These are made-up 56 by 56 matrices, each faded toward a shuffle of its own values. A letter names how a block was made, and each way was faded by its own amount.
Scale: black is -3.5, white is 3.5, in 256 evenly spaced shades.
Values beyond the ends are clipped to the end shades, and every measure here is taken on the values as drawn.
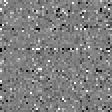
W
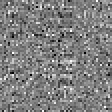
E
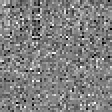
E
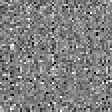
E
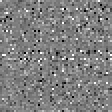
W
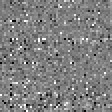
W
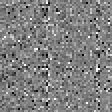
E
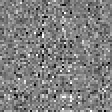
E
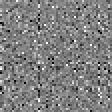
E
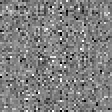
E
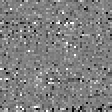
W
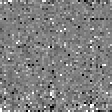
W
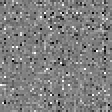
W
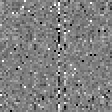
E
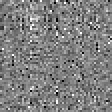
E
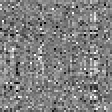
E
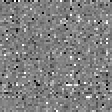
W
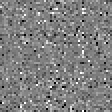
W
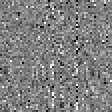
E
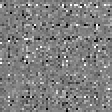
W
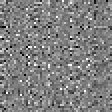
E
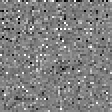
W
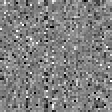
E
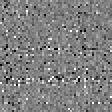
W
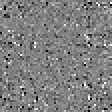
W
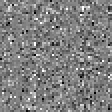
E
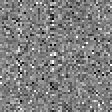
E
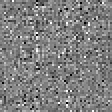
E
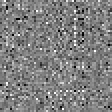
E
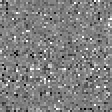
W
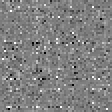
W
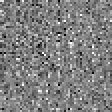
E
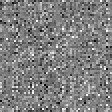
E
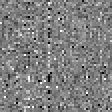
E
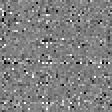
W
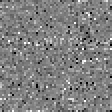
W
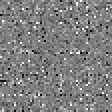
W
